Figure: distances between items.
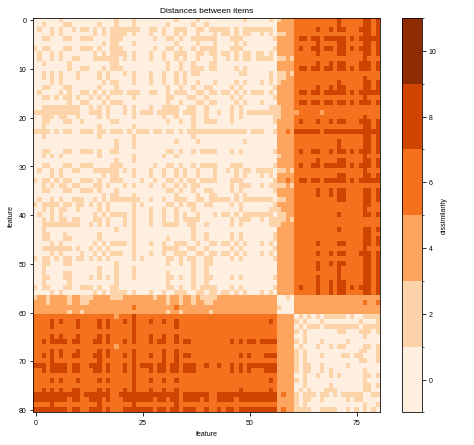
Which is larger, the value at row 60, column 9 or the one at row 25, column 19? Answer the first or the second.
the first
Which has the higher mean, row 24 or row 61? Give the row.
61
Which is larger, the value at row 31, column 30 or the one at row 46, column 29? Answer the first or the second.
the first
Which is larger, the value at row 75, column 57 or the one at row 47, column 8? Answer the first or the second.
the first
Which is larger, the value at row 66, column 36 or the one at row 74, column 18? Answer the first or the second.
the first
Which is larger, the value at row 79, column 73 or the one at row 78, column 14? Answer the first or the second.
the second
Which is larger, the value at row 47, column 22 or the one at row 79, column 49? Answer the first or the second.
the second
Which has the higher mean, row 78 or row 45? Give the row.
78
